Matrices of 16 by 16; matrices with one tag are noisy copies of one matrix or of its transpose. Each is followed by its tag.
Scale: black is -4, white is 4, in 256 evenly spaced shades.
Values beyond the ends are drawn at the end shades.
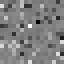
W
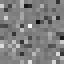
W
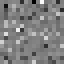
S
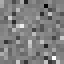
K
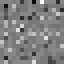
S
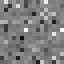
W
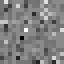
W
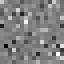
K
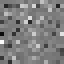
S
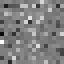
S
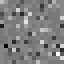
K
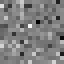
W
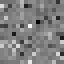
W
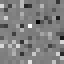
W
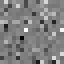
W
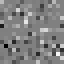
K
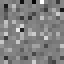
S
